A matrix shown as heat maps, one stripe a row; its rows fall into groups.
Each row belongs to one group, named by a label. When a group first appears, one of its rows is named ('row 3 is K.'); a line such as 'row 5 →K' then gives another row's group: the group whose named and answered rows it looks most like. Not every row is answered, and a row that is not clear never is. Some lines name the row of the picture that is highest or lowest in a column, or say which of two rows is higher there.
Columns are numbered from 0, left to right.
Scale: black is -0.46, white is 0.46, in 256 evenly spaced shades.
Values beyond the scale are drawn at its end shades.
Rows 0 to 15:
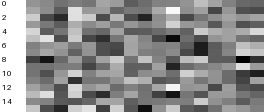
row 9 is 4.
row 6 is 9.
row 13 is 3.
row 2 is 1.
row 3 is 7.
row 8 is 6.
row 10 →6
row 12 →7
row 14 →6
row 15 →1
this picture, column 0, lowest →8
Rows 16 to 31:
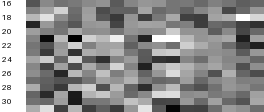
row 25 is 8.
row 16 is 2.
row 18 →9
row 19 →2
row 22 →6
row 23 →8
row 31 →3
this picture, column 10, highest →21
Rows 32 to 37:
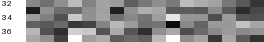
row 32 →6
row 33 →2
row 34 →7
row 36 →1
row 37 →7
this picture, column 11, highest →32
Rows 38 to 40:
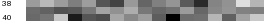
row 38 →9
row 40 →4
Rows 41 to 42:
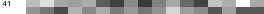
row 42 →7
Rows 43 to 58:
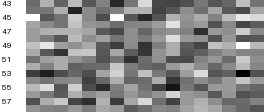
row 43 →3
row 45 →1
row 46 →7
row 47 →9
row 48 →7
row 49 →9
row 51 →4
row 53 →6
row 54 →4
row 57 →2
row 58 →6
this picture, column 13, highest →49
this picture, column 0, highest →45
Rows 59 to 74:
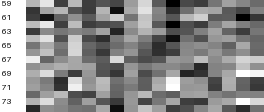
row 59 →3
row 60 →2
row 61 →6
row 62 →3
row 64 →3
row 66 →3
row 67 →1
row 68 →9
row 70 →7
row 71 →7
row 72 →2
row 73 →9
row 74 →2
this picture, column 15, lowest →61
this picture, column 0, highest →67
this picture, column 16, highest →69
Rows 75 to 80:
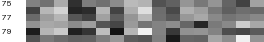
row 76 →2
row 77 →2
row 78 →9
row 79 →2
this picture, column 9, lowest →75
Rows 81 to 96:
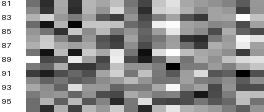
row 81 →8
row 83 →9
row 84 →8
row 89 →1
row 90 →4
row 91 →6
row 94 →9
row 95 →3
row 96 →8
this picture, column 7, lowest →89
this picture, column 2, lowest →85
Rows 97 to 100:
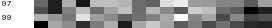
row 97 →8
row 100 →2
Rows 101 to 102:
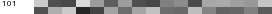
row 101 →1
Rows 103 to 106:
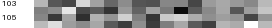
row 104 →4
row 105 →8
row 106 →9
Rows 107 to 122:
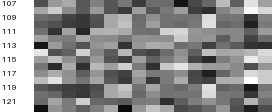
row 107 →4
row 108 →9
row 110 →6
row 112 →7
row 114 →1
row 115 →9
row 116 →8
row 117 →9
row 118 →9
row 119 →6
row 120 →6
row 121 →3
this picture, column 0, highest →114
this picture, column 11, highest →116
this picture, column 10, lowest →107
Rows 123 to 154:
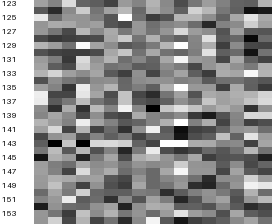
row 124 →6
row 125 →1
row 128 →6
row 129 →7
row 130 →6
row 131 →7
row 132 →1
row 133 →9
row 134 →2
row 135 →7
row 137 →1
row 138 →8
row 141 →3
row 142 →4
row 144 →3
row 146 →7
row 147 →7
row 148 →9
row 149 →9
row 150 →3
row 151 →4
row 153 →7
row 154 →3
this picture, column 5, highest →143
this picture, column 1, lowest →143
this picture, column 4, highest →143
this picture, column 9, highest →143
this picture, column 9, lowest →150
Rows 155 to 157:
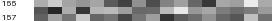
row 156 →8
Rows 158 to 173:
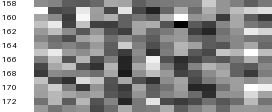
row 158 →6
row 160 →7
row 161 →3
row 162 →9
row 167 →2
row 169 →1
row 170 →9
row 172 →3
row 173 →4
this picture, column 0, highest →159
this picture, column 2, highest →167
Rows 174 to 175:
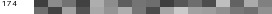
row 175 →8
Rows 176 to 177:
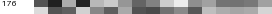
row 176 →8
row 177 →1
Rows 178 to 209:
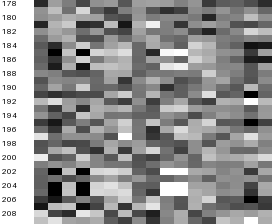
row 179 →3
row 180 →9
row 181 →2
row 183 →2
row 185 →8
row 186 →6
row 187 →8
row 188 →6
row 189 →2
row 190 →3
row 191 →6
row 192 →9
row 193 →8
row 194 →1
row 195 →6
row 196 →8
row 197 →1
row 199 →2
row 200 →1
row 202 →8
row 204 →8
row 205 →8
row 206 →6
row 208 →1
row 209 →9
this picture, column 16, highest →200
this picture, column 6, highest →197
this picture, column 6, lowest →181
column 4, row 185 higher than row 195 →Yes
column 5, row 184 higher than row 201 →Yes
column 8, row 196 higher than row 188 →No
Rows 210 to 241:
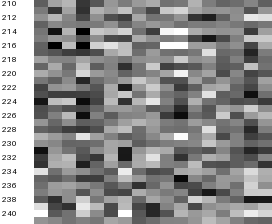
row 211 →8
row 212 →9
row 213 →2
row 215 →9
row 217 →6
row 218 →7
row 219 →3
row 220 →7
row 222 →2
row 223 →6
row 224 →2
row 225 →4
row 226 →4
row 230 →6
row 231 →2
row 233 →2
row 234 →1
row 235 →4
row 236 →4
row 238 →6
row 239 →1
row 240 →1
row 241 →6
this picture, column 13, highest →226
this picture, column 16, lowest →238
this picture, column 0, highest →240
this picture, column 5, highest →216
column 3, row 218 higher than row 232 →Yes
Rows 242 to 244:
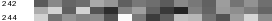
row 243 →3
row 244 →1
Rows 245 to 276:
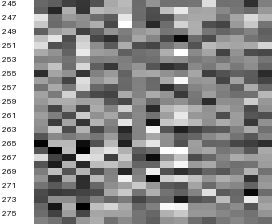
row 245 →6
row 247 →1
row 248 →1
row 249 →2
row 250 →3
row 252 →7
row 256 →7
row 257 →3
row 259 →9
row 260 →8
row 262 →8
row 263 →3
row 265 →2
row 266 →8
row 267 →1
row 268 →8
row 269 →3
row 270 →8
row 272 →6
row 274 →8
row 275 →8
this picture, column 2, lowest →267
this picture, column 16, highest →251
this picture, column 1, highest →250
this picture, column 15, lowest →272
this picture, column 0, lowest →265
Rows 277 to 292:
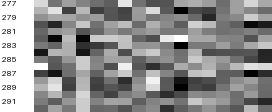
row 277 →1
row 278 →3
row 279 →9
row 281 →2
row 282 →8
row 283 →4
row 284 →2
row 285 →6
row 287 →6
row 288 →3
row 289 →3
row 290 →3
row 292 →3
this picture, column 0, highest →286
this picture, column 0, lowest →284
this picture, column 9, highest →282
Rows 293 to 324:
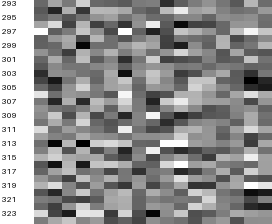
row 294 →8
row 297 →1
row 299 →4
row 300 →7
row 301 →3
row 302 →2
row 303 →2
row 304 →6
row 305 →6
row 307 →8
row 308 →1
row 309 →3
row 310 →3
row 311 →1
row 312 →7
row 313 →8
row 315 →9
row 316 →8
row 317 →4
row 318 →7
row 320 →6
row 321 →6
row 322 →6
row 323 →1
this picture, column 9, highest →313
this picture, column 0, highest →297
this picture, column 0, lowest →303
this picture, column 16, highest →319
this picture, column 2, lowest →323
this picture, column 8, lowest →323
